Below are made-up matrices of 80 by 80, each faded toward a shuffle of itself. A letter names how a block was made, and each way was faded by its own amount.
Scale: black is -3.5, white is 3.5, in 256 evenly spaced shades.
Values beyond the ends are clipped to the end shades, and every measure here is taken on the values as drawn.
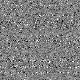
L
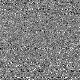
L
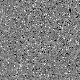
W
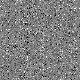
W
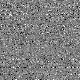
L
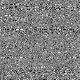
L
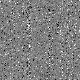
W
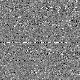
L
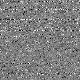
L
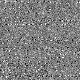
L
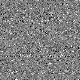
L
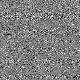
L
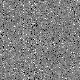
W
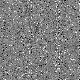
W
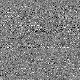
L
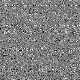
L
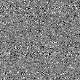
L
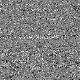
L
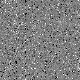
W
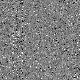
W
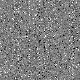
W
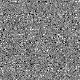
L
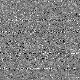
L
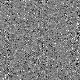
W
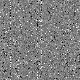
W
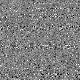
L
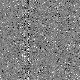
W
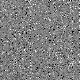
W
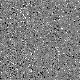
W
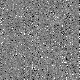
W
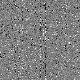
W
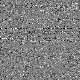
L
